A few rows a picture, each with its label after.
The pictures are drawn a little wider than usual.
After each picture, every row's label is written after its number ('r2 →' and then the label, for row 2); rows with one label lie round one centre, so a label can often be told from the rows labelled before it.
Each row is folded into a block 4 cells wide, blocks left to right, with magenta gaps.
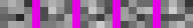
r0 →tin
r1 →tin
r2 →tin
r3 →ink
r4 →tin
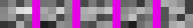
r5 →ink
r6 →ink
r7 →ink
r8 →ink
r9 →tin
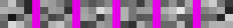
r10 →tin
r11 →tin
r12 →ink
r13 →ink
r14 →ink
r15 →tin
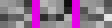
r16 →tin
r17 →tin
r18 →tin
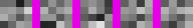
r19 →ink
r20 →ink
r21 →tin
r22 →ink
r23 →ink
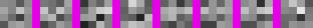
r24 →ink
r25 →ink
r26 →ink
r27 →tin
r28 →ink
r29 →ink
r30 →ink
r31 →tin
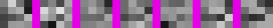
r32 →tin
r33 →ink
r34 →tin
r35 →tin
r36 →ink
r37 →tin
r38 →tin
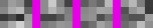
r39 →tin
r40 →tin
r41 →ink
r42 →tin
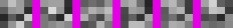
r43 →tin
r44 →tin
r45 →ink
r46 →tin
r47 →tin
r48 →tin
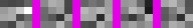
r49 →ink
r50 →tin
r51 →ink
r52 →tin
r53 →tin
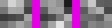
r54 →tin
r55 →tin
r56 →tin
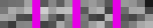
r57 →ink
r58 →ink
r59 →tin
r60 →tin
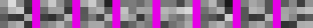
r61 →tin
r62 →tin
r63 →tin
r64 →ink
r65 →ink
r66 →tin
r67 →tin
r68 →ink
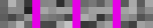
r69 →tin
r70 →ink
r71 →ink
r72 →ink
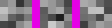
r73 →ink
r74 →tin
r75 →tin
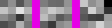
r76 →ink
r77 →ink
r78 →tin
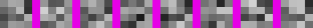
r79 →tin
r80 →ink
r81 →tin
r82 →ink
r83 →tin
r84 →ink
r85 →tin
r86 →tin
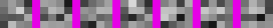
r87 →tin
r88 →tin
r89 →ink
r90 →tin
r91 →ink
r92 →ink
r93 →tin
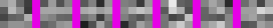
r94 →tin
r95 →ink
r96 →ink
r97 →ink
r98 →tin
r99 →tin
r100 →ink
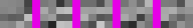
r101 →tin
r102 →ink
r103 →ink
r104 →ink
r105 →ink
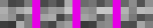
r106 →ink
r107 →ink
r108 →ink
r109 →ink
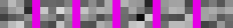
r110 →tin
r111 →ink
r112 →ink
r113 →tin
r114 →tin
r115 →ink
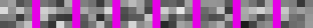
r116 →ink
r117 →ink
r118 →ink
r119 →tin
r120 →ink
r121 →tin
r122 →ink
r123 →ink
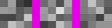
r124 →tin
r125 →ink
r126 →tin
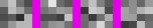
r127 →tin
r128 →tin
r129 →tin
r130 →ink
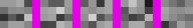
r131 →tin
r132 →ink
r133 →ink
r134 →tin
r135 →ink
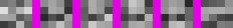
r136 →ink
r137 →tin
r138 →tin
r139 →tin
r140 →tin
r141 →ink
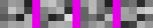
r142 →tin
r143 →tin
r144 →tin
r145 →ink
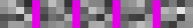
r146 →tin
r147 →tin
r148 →tin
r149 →tin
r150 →ink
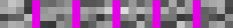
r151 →tin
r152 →ink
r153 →ink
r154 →ink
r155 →ink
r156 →tin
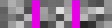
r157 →tin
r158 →ink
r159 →ink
